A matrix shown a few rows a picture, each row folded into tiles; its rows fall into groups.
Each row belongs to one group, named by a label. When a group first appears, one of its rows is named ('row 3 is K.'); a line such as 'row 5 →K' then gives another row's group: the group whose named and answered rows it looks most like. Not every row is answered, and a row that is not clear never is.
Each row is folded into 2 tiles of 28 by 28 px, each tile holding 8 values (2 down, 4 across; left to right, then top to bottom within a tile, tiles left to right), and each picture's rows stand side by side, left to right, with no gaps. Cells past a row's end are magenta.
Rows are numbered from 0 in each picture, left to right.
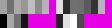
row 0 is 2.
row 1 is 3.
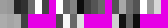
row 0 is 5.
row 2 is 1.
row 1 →3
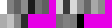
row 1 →2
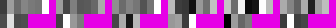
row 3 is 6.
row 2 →6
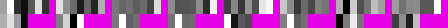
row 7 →6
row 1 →6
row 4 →1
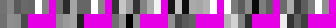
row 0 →5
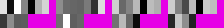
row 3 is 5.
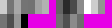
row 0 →2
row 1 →1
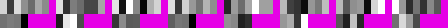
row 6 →2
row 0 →2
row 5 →6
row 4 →1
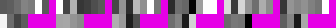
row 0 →1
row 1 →3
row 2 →1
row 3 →6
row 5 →6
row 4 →2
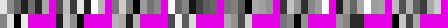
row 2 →6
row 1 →5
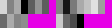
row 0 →3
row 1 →1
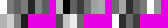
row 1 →3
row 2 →1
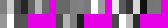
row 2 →5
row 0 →5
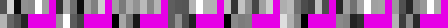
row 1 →6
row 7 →1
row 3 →1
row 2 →2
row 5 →5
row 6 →1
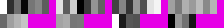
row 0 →3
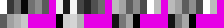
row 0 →3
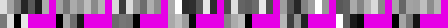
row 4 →5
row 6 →1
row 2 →2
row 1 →2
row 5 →1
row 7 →2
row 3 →5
